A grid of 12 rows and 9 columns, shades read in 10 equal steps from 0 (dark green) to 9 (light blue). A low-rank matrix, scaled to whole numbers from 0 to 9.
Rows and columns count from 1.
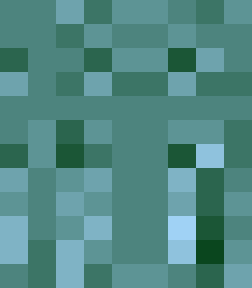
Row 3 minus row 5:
-2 0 0 -2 1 1 -3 2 0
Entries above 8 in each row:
0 0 0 0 0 0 0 0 0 1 0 0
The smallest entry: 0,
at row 11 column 8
